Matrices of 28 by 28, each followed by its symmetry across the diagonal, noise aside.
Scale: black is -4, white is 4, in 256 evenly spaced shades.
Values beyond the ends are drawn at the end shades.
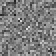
symmetric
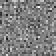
antisymmetric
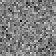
symmetric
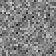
symmetric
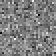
antisymmetric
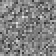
symmetric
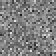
antisymmetric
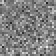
symmetric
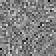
symmetric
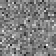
antisymmetric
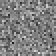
antisymmetric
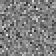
antisymmetric
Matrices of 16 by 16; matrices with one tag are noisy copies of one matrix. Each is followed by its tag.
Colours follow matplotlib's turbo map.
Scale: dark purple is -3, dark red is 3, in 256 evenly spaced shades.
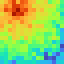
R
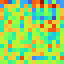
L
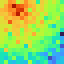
R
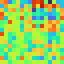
L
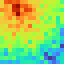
R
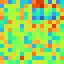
L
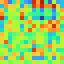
L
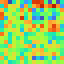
L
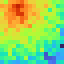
R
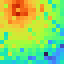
R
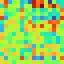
L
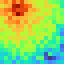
R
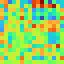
L
